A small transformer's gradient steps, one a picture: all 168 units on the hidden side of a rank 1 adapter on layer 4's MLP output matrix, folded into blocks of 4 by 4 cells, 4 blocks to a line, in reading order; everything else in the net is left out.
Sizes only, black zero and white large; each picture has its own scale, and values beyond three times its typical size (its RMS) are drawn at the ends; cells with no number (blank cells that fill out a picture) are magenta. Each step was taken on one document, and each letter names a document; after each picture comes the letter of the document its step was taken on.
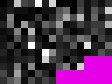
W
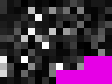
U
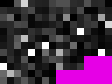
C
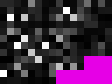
U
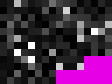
W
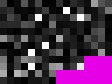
U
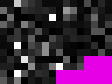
C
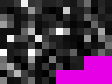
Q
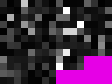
U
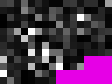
U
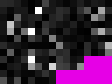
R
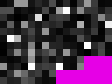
W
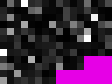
Q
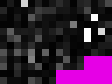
Q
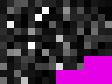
W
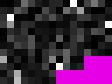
C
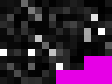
Q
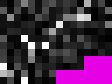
C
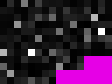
Q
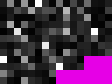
C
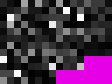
U
